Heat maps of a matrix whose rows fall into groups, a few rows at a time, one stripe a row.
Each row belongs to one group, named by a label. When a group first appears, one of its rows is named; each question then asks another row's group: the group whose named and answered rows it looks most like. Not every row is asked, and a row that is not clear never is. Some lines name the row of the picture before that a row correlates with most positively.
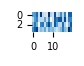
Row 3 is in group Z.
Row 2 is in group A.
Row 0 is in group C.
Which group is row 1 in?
C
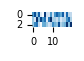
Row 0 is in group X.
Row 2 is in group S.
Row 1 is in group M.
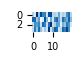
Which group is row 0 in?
M
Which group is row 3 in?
X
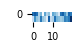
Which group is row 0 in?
Z
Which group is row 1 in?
C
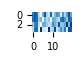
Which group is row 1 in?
Z
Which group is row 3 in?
C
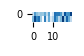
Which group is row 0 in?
C
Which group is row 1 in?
X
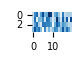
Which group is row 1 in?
A
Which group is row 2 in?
A
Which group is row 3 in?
X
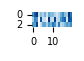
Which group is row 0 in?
Z
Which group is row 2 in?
S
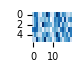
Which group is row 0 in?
A
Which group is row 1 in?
C
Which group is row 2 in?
A
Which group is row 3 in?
Z
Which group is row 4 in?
A
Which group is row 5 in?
M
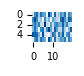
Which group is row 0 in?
C
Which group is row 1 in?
Z
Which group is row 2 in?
X
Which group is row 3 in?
A
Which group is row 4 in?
S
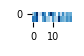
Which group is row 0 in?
S
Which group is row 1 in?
S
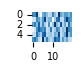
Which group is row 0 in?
S
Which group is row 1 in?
M
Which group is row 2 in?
C
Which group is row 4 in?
M
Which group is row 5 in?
A
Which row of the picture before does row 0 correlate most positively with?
1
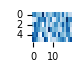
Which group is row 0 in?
A
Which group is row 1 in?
M
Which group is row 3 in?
X
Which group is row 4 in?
S
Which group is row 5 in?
Z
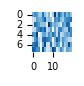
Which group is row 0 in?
C
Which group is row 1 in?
M
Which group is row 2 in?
X
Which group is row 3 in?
M
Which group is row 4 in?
S
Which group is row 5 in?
A
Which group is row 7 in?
S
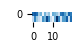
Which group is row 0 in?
Z
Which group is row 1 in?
A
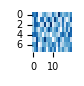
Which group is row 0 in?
S
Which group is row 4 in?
Z
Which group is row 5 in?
M
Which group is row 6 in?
S
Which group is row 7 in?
S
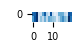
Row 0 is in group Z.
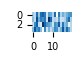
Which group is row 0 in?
M
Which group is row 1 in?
M
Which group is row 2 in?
A
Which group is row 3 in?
X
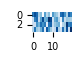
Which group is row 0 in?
Z
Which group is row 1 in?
A
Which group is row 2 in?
M
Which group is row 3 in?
A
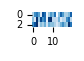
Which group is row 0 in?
S
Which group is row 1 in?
M
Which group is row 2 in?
Z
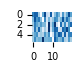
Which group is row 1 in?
X
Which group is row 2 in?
C
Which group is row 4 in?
C
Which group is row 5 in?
A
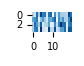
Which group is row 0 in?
M
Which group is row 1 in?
S
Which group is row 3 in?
C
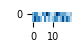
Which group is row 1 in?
X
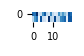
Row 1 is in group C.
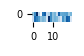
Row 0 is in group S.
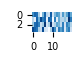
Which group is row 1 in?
M
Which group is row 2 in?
X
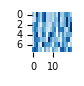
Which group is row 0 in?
M
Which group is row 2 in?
S
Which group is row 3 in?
S
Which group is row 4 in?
S
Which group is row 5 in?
X
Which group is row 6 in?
A
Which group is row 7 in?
Z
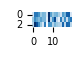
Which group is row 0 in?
X
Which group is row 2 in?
X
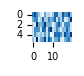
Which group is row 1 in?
S
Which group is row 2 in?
M
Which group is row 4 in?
C
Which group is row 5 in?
M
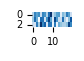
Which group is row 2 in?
M
